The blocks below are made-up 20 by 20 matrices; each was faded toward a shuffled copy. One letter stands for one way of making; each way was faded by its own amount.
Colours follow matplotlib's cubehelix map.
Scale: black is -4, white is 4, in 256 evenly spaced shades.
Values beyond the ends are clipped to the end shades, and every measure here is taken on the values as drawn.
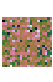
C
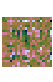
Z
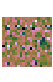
C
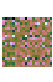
Z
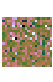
C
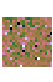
C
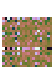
Z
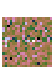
C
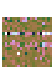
Z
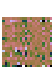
Z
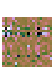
Z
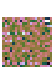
Z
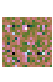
Z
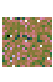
C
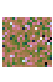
C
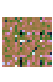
Z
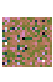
C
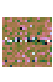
Z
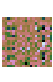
Z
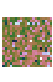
C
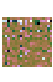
Z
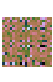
Z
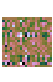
Z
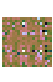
Z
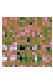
Z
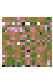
Z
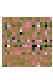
Z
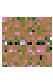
Z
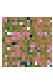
C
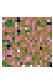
C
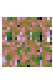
Z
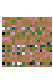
Z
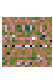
Z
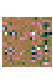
Z
